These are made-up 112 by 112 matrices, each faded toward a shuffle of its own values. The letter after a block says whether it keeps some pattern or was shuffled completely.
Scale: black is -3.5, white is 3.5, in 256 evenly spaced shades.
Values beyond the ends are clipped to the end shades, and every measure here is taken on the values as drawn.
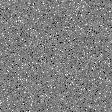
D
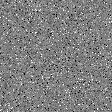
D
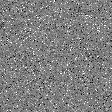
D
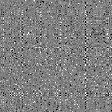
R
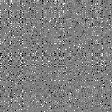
R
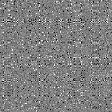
R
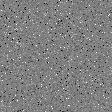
D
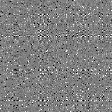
R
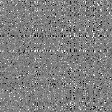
R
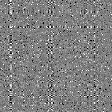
R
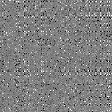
R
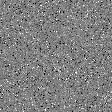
D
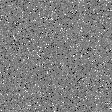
D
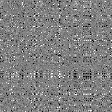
R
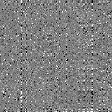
R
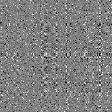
R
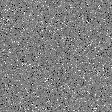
D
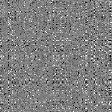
R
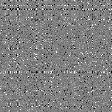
R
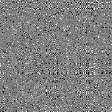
R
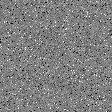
D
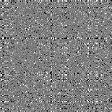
R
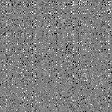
R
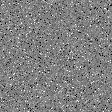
D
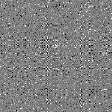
R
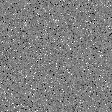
D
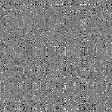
R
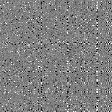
R
